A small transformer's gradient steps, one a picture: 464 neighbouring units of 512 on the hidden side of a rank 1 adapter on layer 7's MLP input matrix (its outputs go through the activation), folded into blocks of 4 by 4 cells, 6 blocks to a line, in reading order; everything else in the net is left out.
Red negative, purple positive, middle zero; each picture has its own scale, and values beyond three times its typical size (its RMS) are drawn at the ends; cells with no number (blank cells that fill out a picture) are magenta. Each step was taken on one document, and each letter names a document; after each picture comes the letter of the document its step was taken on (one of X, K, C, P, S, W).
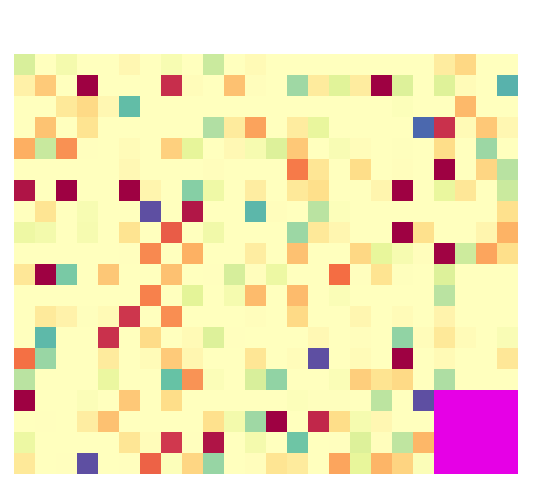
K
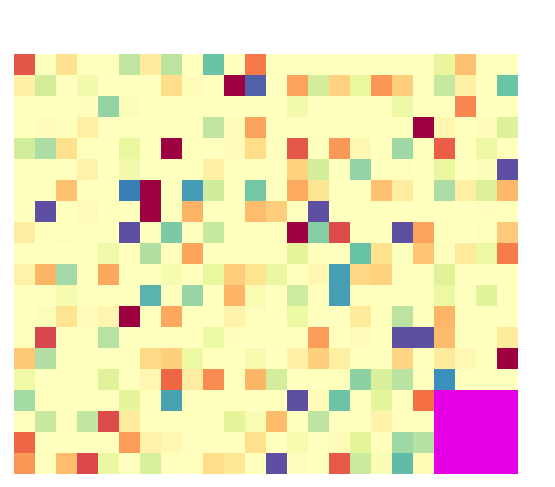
K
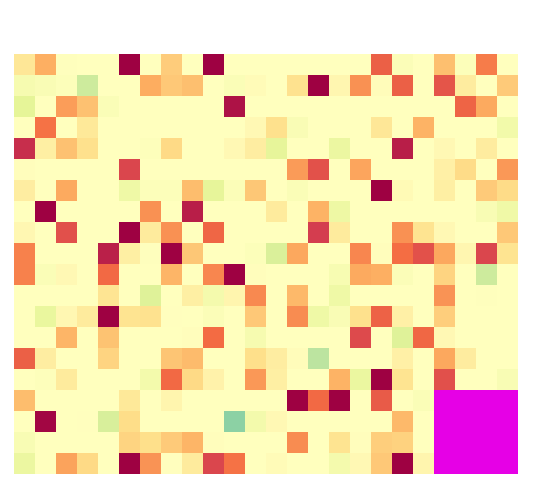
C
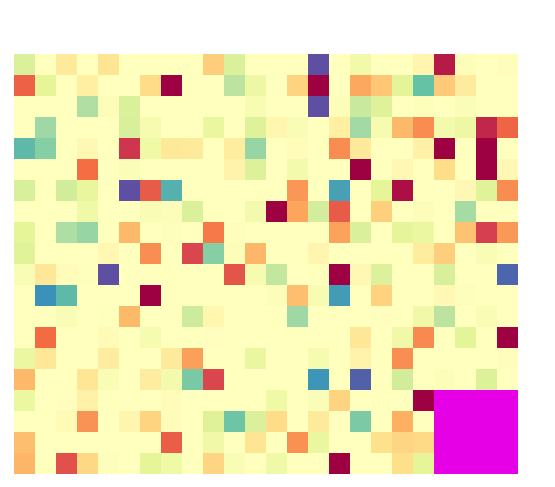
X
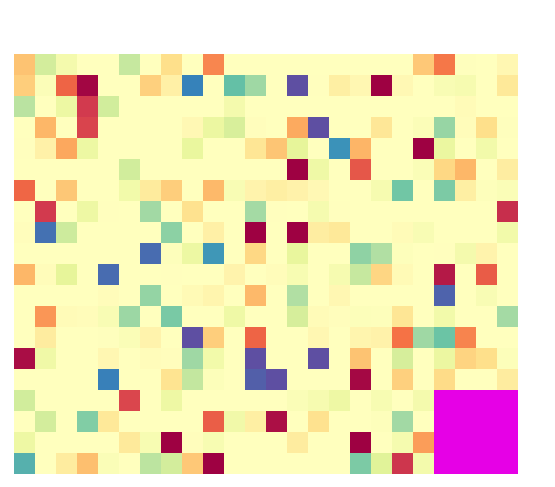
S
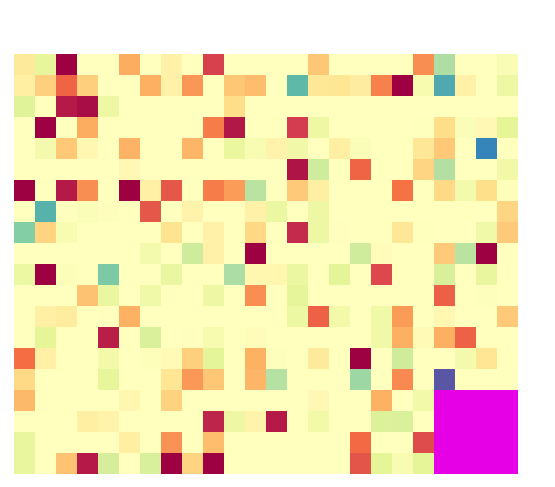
S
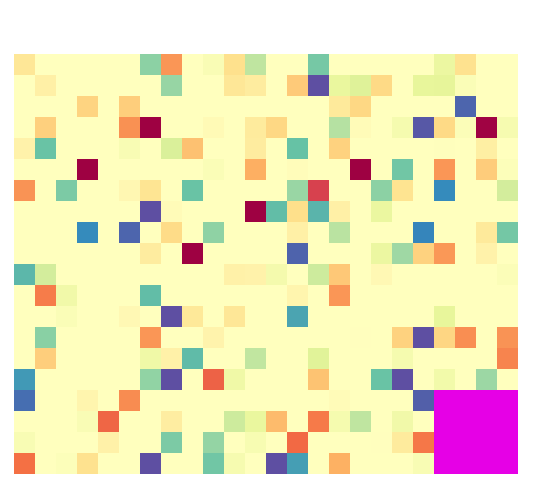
X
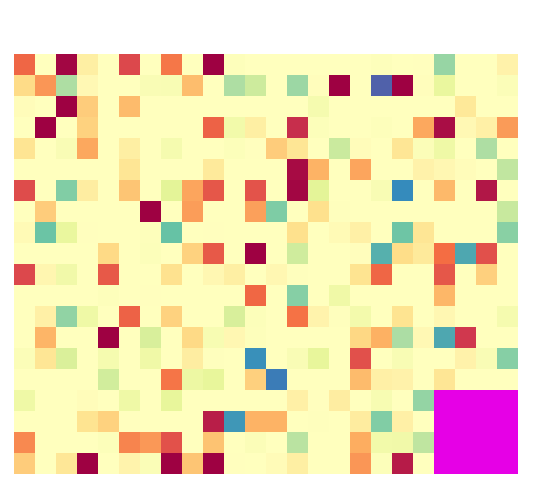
S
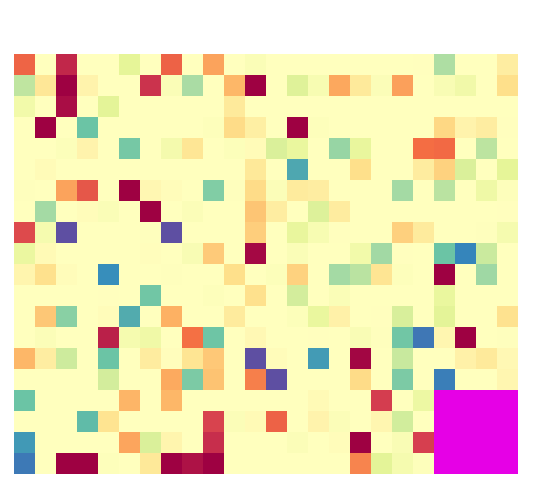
S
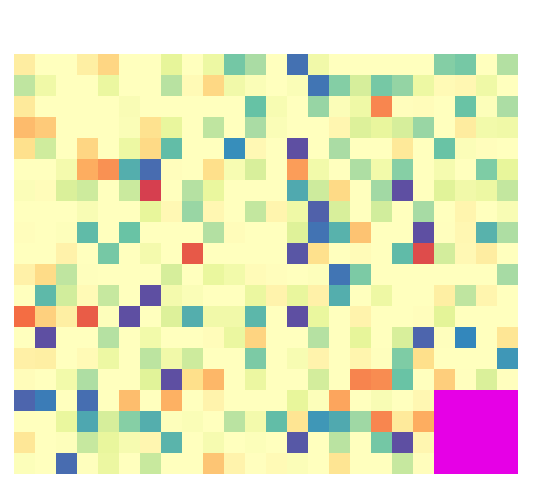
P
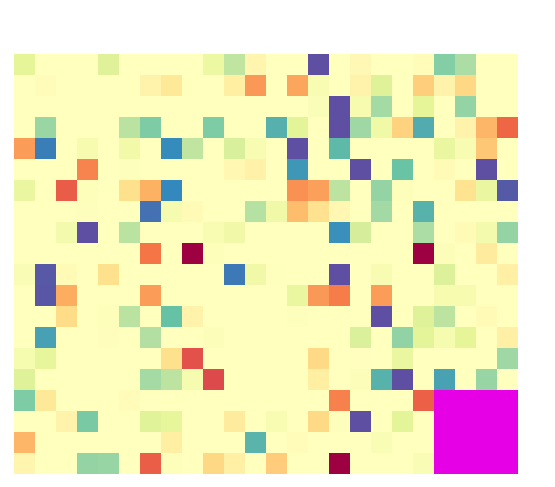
X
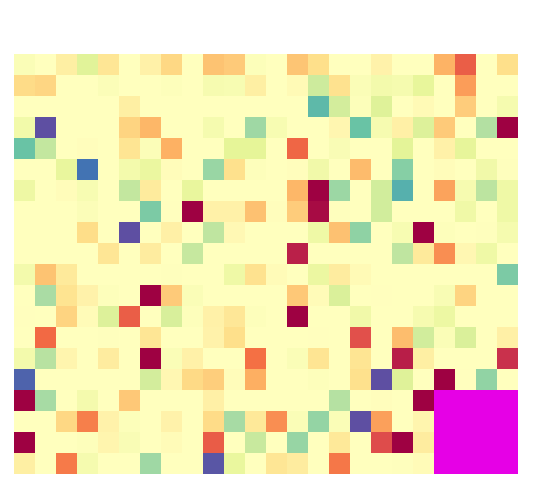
P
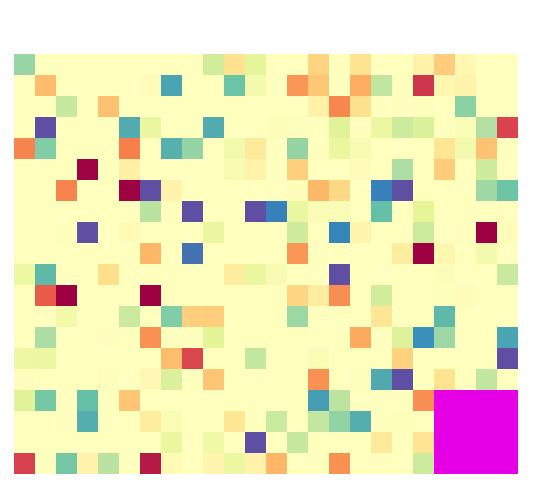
X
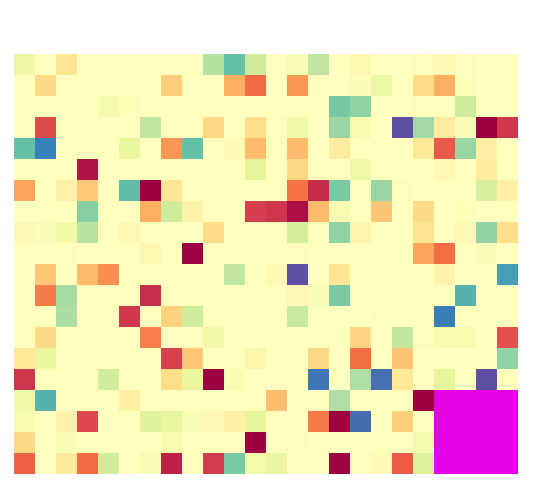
X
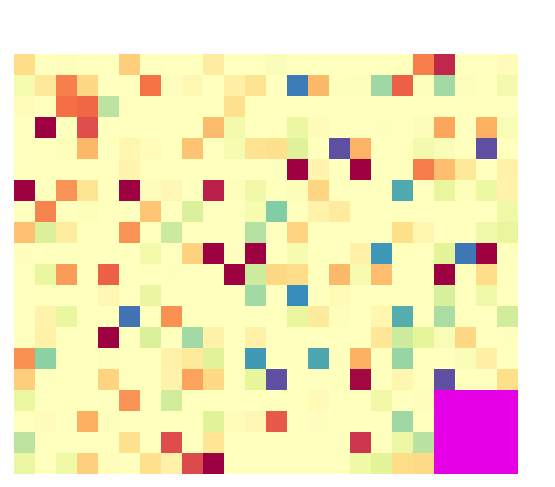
S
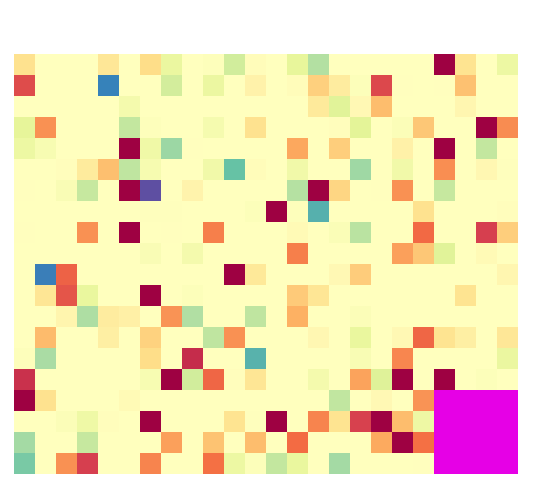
P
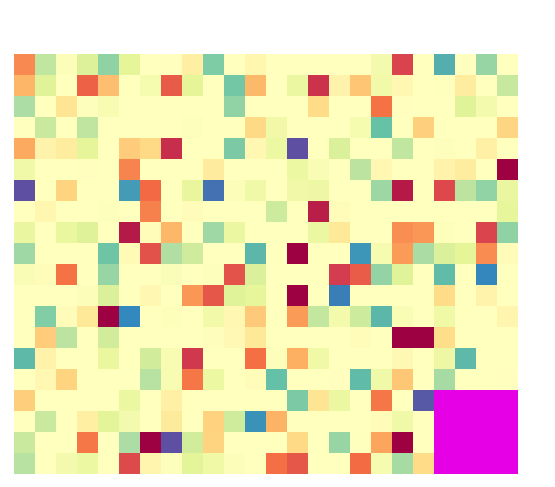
C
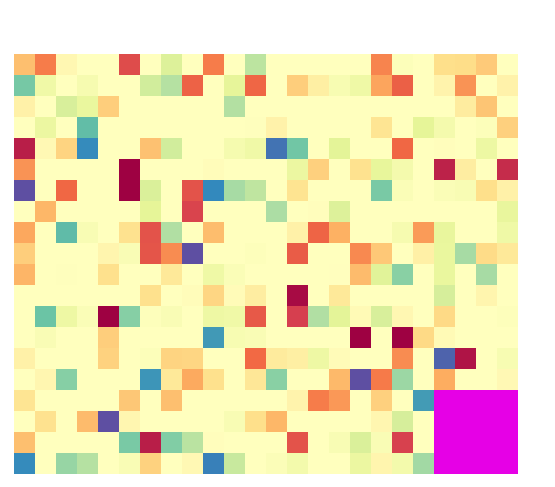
C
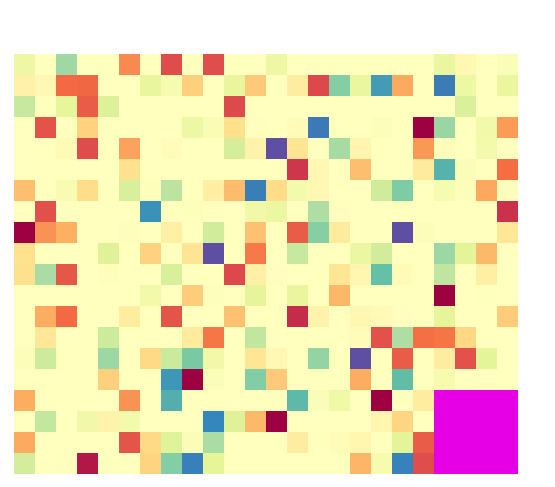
S
